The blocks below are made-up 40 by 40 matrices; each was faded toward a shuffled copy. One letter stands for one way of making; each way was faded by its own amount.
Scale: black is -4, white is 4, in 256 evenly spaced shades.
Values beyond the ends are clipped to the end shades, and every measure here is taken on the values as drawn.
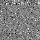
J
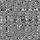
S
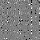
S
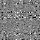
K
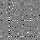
S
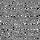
K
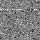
J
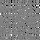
S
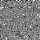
J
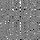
S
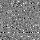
J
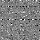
K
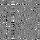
S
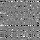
S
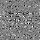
K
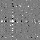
S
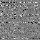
K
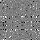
S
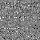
J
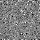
J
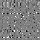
S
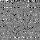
K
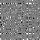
S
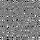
S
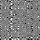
S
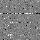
K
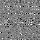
K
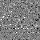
J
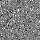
J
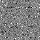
J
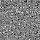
J
